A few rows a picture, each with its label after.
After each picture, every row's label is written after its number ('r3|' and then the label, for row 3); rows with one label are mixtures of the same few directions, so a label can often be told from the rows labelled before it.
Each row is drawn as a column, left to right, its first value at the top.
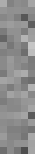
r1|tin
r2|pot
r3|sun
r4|sun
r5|pot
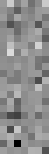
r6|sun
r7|pot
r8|sun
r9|pot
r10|tin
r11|pot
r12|tin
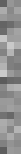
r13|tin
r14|pot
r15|pot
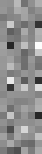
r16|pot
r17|pot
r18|tin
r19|pot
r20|sun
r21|pot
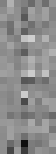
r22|tin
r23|tin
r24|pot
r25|sun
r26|tin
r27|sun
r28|tin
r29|pot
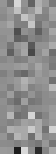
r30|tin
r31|pot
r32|tin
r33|sun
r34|pot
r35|tin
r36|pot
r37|pot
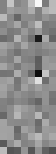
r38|sun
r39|tin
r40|sun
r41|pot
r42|tin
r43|tin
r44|tin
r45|tin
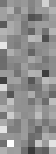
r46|pot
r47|sun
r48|tin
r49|tin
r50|sun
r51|sun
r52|tin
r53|sun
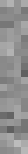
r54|pot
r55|pot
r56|sun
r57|tin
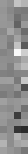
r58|sun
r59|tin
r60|pot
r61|pot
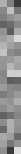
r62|pot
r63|tin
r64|tin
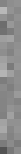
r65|tin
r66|sun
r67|sun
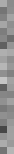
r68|pot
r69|sun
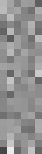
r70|tin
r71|sun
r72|tin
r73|pot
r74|tin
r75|tin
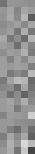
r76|tin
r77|sun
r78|pot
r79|sun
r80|sun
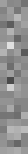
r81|pot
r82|pot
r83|sun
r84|pot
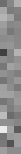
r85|pot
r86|sun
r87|pot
